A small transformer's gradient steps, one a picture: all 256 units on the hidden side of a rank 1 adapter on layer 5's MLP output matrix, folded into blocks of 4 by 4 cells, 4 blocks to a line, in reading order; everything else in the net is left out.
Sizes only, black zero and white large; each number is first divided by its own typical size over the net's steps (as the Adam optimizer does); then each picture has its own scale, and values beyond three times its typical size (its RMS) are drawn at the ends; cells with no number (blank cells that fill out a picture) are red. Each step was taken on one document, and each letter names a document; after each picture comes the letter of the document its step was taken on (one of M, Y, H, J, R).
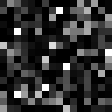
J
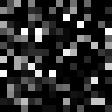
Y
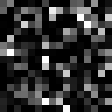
J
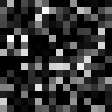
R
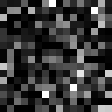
R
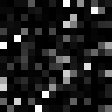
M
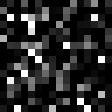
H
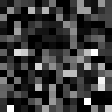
R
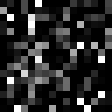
H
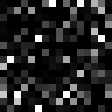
M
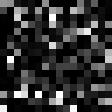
J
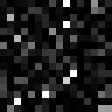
M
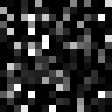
H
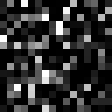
H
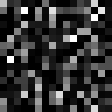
J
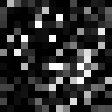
R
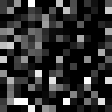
Y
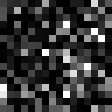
R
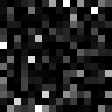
M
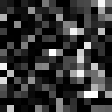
R
